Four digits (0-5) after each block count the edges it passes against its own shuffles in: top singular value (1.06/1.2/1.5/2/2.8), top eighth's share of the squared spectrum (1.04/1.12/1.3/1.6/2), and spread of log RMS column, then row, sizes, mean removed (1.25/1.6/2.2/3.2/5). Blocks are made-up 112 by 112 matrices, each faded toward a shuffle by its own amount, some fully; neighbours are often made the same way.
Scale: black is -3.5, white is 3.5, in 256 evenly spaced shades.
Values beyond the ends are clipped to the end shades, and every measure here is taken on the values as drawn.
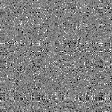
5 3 2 2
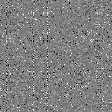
4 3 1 1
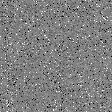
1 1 1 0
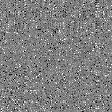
4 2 1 1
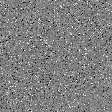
2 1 0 0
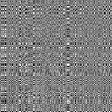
5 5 4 4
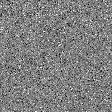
2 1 0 0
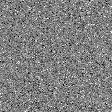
3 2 0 0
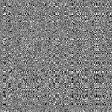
5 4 3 3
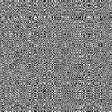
5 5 4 4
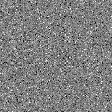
3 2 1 0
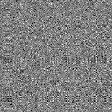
4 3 2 2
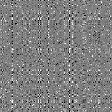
5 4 3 3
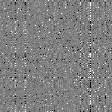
5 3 2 1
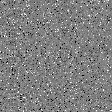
3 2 1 0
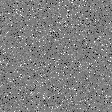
0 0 0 0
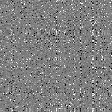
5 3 2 1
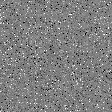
2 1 0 0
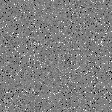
3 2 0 1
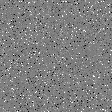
0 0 0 0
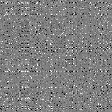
5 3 2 3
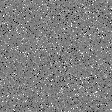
2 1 0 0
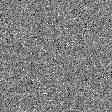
0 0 0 0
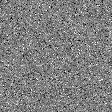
0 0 0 0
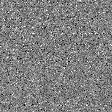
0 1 0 2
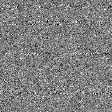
1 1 0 3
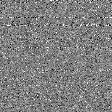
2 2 0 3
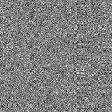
4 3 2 2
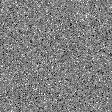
1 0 0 0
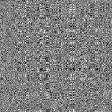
5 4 3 3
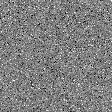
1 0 0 0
